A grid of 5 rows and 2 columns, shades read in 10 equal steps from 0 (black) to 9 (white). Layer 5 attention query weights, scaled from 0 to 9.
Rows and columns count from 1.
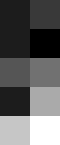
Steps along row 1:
up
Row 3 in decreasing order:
4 3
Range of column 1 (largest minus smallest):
6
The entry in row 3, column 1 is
3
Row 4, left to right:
1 6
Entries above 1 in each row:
1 0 2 1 2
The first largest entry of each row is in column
2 1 2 2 2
